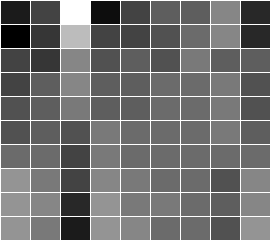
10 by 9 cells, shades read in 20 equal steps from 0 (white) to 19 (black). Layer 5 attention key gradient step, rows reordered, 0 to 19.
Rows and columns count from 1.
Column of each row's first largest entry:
4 1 2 1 1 1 3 3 3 3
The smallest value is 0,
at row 1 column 3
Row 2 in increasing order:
5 9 11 13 14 14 15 16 19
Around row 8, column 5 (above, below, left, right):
11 10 9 11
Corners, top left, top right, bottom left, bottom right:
17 16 8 8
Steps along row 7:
same up down up same same same same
